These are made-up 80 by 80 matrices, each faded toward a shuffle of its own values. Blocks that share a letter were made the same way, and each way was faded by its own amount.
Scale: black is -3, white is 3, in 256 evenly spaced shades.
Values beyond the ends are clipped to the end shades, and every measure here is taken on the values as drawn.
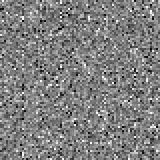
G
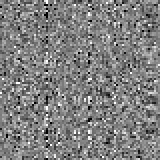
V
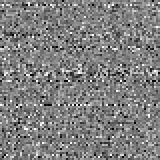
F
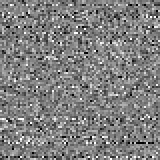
F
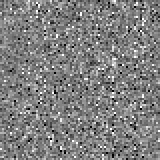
G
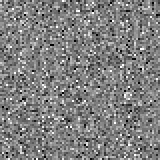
G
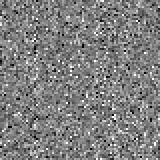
G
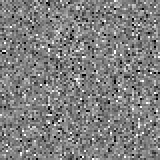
G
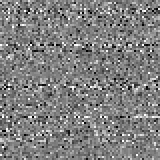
F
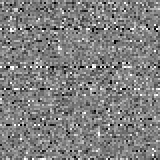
F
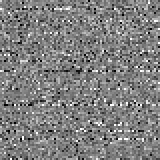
F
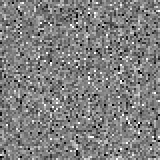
G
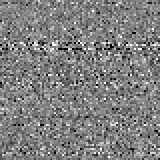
F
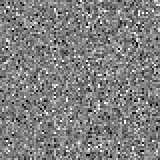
G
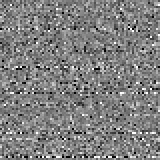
F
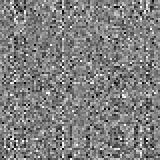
V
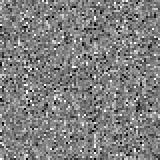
G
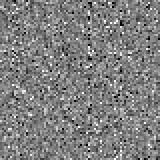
G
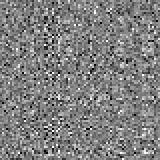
V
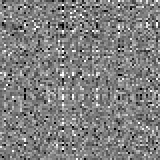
V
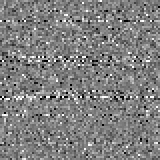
F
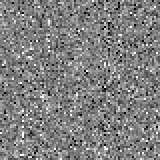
G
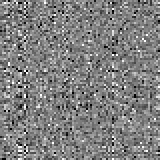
V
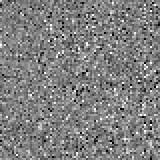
G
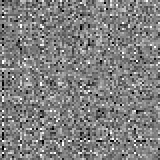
V
